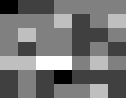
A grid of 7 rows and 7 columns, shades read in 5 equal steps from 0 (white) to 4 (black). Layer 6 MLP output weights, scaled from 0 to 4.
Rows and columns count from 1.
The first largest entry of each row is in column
1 5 5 2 5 4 1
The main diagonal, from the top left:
4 2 2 2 2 3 3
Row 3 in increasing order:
1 2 2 2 2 3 3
